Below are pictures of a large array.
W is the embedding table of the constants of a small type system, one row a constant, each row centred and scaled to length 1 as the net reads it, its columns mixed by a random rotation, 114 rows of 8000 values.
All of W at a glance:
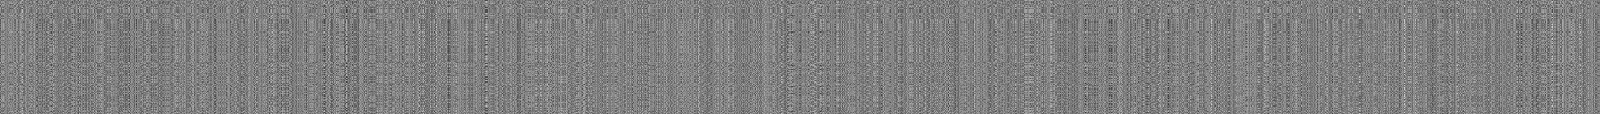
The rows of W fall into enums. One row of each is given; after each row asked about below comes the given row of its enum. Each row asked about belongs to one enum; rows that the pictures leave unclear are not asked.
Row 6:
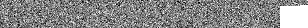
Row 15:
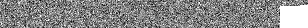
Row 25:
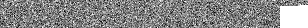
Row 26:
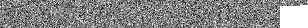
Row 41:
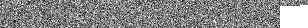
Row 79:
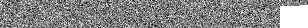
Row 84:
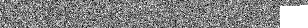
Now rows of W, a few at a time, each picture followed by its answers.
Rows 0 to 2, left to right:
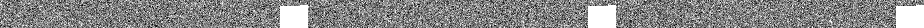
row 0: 79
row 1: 26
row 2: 41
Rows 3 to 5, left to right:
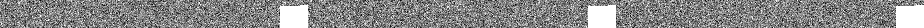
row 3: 15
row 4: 84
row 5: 25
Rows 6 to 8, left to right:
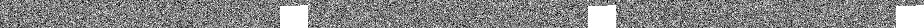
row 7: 79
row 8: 84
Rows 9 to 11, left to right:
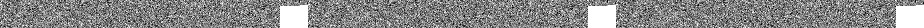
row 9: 79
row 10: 79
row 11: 79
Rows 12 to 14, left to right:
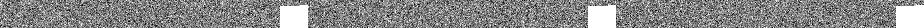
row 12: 79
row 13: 26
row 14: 25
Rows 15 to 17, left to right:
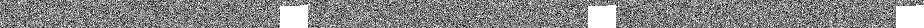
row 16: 79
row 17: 26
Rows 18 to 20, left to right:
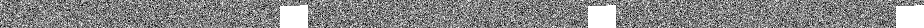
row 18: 79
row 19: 25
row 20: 25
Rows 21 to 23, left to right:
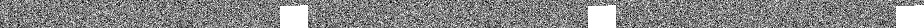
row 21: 6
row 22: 6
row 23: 25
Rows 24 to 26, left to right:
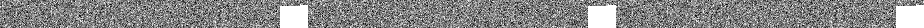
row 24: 26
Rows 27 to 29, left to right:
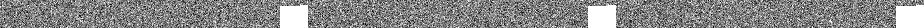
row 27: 26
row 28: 25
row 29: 41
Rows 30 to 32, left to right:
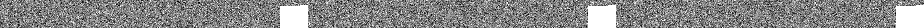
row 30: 6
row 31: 15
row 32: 15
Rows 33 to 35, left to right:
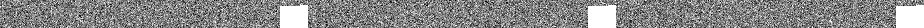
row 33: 26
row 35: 41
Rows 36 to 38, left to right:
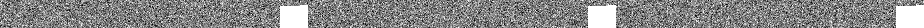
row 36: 79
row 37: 25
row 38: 26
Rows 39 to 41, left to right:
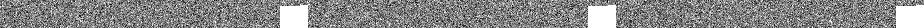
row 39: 26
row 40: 79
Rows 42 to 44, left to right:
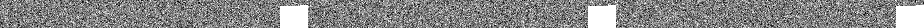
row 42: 6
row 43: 26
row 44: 79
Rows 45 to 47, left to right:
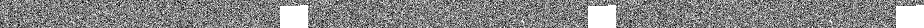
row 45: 6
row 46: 41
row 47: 41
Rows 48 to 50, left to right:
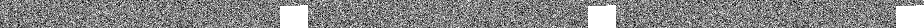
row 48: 6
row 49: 25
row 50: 6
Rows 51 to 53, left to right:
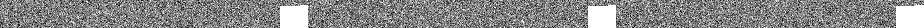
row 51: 6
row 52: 41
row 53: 25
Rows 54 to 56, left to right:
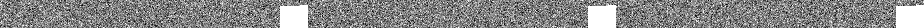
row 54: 79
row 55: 25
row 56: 26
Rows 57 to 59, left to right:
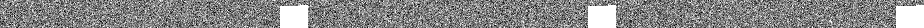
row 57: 25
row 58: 26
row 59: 41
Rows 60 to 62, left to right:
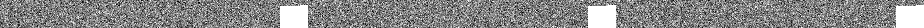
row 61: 25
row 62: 84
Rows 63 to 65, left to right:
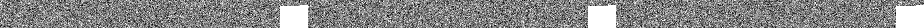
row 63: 79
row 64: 26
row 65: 15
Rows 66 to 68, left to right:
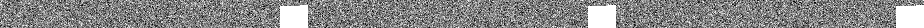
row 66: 79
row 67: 25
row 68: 6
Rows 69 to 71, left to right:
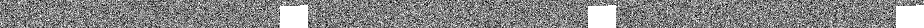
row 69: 15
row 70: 6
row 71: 26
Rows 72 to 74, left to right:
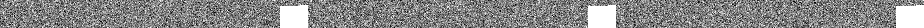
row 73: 84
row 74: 6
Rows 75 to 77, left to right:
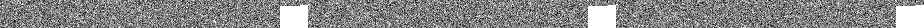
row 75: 41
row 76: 79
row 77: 79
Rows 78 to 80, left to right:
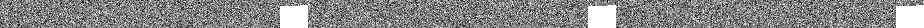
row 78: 6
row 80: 26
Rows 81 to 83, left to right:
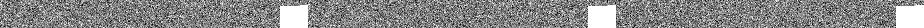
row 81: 79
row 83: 25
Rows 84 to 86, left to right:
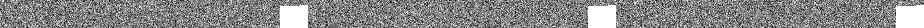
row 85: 6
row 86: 15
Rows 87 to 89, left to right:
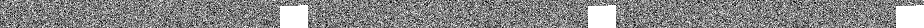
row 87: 25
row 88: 6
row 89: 6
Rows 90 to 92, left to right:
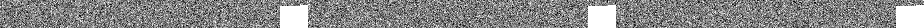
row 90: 26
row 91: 79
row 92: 6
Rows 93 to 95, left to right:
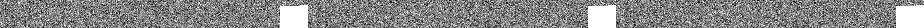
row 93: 15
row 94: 6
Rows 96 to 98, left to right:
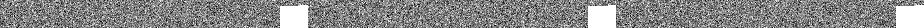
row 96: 25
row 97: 26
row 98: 25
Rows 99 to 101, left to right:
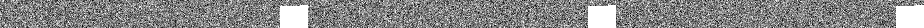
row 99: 84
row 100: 26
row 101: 25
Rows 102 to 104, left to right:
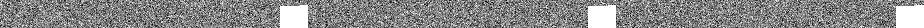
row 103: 6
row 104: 25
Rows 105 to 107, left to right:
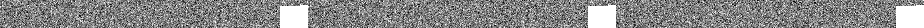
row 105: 26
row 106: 26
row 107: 6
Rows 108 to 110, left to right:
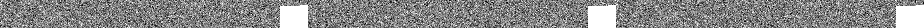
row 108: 79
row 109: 6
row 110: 79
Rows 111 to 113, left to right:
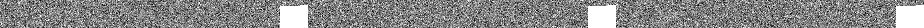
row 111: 15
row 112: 25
